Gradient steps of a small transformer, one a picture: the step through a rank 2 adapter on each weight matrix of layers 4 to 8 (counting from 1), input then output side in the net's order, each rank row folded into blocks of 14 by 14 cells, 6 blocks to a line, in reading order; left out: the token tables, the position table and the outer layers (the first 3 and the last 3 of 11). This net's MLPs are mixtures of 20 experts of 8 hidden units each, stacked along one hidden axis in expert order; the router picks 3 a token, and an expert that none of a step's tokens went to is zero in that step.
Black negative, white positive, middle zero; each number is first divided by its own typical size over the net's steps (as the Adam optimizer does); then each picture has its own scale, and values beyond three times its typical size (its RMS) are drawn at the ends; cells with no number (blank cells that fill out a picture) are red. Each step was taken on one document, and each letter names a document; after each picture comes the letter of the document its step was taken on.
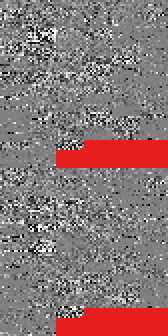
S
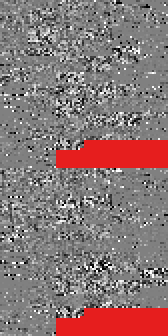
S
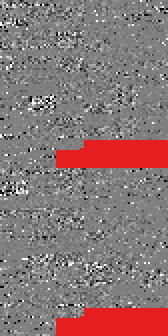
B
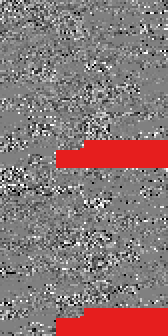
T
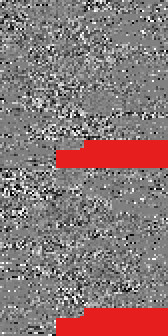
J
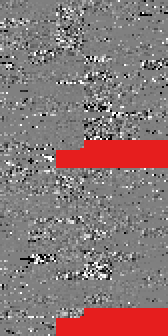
B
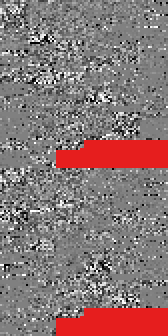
S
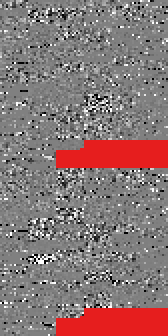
B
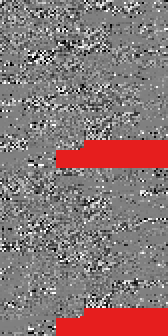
T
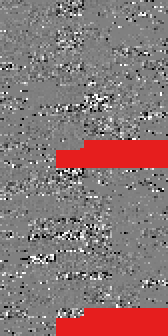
B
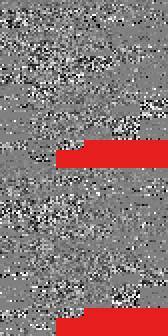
S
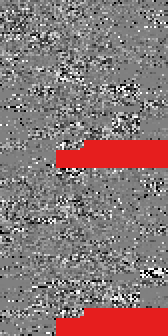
S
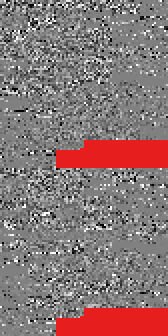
J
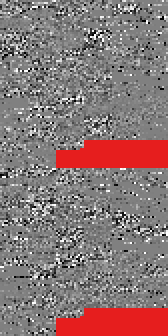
J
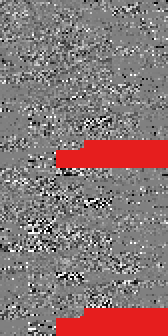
T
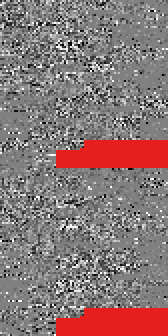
S
